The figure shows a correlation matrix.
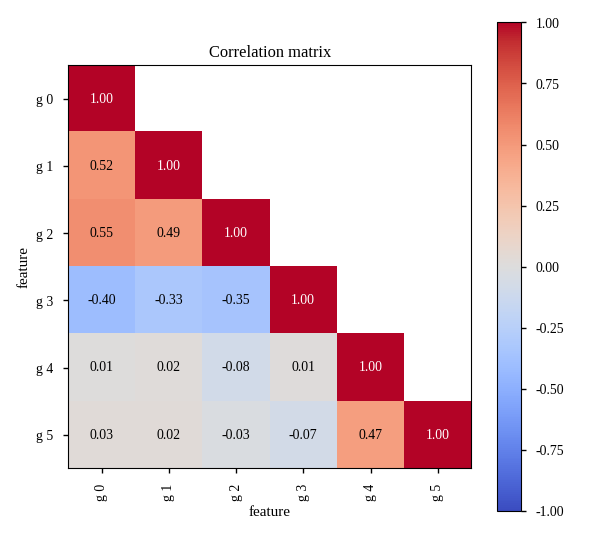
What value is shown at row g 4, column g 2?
-0.08
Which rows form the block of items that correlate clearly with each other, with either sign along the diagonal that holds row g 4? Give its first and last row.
g 4 to g 5
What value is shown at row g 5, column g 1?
0.02
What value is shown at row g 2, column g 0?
0.55
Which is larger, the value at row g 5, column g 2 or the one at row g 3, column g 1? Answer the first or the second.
the first
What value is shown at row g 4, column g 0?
0.01
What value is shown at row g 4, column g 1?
0.02
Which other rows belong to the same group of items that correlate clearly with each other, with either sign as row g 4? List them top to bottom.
g 5
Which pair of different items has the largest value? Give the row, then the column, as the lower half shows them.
g 2, g 0
